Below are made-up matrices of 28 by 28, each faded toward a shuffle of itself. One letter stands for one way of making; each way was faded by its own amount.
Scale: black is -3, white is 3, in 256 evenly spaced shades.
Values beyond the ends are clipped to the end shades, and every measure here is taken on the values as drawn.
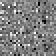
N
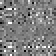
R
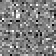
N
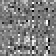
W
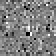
N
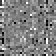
W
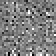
N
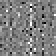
W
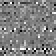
R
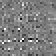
R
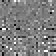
R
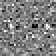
N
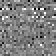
R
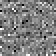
N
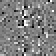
W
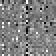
W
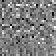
R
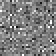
N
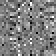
W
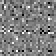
R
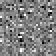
W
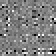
R
